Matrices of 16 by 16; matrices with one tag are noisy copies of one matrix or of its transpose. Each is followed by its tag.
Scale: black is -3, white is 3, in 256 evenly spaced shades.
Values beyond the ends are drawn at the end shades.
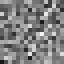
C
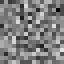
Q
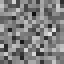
C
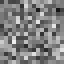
Q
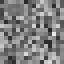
Q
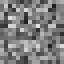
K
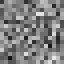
Q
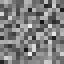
C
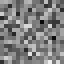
C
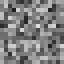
K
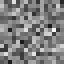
C
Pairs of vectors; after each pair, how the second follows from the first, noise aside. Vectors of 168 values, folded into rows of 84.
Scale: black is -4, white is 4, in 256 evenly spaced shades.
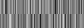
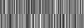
negated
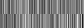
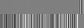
partly zeroed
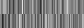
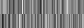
copied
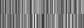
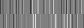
partly zeroed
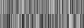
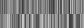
negated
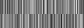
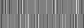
partly zeroed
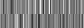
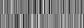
negated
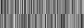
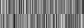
negated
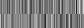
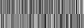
copied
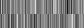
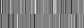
partly zeroed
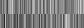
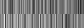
negated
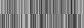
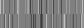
partly zeroed
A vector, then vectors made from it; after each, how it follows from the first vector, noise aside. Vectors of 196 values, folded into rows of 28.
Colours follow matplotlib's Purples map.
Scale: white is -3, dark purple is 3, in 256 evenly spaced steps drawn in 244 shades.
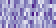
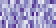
copied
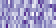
negated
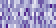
negated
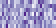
negated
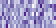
negated
